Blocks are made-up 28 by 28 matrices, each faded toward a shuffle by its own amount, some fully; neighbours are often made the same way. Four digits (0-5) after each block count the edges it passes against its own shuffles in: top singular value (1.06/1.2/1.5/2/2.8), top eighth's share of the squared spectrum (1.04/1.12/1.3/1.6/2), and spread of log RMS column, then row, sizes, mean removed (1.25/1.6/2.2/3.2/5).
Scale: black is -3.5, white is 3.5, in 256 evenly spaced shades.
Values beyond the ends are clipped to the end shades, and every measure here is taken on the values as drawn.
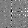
3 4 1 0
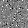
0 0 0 0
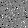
0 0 0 0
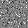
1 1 0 1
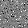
0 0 0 0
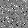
0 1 0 0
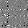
2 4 2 1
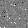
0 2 0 0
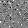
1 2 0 0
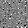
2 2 1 0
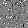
1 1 0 1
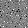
0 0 0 0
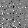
2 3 2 1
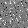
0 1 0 0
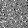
0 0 0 1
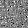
0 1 0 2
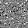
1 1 0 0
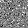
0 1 0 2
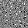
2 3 1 0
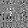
3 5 2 1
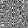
3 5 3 1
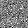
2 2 1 0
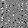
3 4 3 1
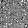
1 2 0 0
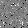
0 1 0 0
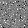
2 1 0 0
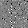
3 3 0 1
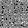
2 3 1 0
